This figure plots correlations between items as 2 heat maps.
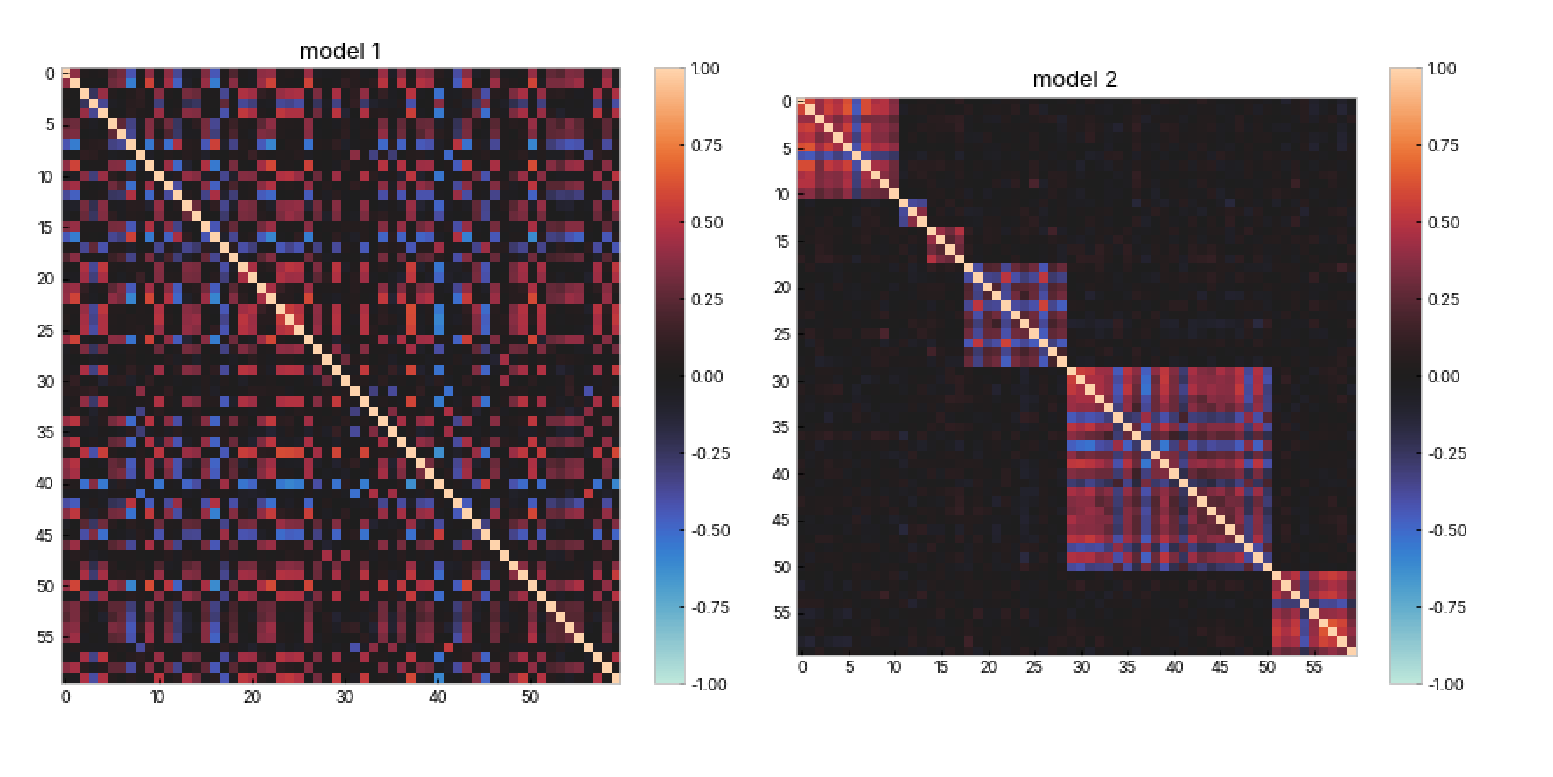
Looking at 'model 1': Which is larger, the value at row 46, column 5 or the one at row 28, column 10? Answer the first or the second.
the first
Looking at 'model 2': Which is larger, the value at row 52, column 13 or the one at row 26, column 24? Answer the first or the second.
the first
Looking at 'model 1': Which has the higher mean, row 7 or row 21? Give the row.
21
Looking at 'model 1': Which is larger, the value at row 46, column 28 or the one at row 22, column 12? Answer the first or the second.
the first
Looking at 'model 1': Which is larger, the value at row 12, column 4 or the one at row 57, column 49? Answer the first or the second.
the second
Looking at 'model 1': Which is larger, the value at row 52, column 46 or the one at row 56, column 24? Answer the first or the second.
the first
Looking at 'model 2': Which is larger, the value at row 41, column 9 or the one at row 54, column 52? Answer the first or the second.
the first
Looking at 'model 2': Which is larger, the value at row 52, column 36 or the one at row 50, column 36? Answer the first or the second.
the first
